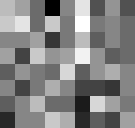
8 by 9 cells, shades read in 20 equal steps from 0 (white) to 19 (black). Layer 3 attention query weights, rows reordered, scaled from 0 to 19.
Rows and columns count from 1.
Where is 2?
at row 1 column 6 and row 2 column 2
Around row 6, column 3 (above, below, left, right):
10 5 14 6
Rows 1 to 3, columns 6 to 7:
2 13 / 0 10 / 5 12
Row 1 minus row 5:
-7 -1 1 8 6 -10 5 2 4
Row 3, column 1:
9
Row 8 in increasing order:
4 6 7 9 9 12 14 16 16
